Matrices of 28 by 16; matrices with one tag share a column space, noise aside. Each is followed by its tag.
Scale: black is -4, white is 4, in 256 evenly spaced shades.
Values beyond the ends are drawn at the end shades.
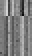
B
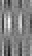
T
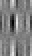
T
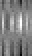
T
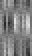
T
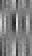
T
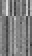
B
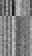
B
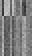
B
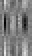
T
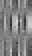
T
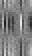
T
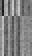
B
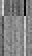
B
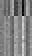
B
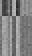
B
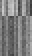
B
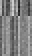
B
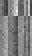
B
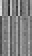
B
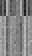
B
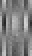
T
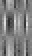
T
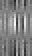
T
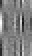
T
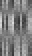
T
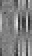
T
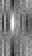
T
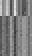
B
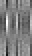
T
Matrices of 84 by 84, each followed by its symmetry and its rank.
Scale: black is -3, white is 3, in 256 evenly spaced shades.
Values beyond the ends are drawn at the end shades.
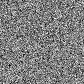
neither, full rank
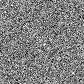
symmetric, full rank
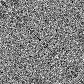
symmetric, full rank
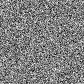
neither, full rank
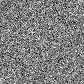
symmetric, full rank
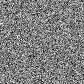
neither, full rank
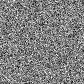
neither, full rank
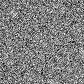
symmetric, full rank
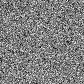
neither, full rank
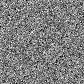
symmetric, full rank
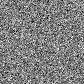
neither, full rank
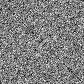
symmetric, full rank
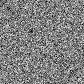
symmetric, full rank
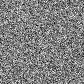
neither, full rank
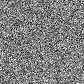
neither, full rank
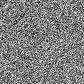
symmetric, full rank
